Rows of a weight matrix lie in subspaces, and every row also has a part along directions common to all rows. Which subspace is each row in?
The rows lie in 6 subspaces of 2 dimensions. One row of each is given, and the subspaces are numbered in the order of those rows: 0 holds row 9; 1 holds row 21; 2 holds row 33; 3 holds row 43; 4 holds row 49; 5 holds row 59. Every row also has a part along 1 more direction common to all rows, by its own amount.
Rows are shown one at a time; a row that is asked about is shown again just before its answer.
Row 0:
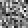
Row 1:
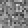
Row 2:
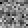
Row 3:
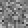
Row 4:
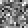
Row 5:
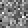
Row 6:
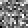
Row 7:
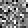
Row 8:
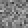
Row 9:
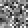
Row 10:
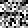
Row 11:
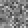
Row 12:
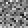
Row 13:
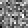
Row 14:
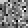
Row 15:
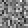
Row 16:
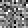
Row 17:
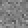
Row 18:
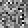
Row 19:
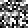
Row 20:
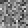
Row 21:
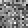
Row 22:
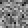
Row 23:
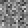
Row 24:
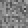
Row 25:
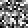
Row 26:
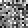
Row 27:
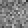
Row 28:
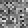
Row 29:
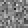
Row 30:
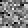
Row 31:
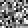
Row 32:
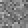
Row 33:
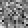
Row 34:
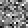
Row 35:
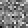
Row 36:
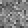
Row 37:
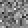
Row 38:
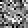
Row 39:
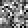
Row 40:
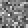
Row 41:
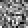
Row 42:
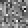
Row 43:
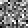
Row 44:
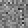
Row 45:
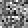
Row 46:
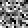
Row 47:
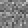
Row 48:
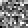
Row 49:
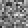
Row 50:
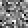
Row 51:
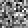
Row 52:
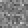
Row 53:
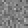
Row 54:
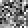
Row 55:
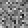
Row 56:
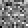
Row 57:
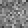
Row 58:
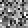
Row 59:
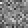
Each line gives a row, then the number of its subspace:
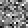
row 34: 0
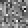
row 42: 3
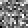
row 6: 5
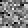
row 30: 5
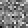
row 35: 0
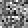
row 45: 3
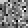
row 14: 3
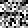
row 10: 2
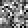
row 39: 0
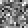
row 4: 0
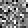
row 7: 1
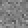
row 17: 3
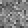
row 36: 2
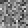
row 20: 3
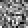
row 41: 5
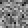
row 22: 0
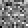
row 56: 4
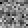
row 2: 1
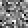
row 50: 3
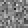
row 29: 4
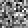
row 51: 4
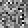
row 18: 1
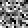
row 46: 3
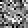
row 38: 5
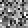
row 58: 4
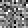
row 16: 1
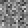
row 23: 3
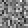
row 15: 4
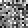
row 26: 1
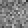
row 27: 2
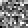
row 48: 5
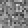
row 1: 4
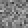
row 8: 2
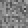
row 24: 3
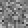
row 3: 2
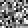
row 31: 4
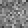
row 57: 2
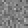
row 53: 4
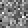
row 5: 4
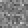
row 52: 5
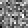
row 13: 4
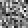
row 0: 3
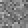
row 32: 5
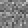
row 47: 2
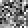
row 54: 0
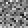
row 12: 0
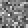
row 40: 5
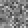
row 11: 0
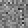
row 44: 1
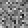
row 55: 1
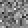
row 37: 4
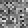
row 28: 1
